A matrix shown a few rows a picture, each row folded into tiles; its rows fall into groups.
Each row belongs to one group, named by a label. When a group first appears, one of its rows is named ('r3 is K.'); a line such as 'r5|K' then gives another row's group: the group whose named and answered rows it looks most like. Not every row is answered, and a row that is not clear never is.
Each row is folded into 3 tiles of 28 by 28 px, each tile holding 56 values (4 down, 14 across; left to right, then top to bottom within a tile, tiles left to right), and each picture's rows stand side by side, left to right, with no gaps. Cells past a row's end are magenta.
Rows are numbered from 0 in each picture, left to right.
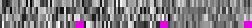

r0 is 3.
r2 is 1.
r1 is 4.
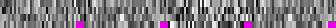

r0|3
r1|1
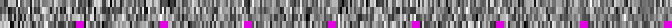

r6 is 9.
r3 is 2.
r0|4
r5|2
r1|1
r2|9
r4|3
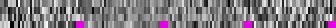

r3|4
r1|4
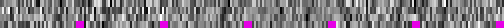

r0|9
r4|4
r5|1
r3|2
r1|1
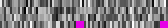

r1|2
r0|3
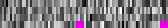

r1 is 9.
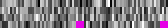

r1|1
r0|9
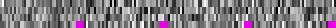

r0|3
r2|3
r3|3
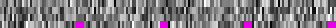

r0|1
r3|1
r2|4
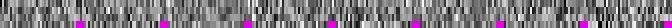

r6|3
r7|4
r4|1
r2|3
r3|3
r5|2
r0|1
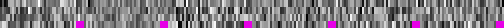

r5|9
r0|1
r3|9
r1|3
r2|4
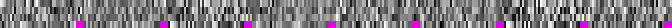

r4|9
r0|3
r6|4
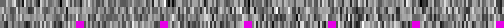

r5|9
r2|9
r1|2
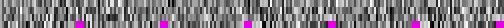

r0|9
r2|9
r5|4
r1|2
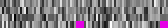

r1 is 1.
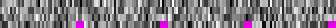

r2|9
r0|9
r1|4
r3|4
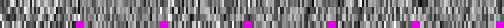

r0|4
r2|3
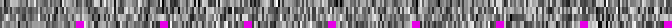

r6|9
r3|1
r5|2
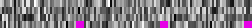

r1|1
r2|9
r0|2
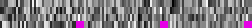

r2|3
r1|9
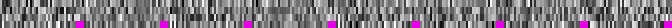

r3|1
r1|2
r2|2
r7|4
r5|1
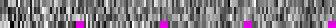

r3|3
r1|2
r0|4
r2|3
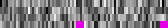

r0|1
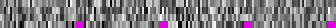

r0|1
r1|1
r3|3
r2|4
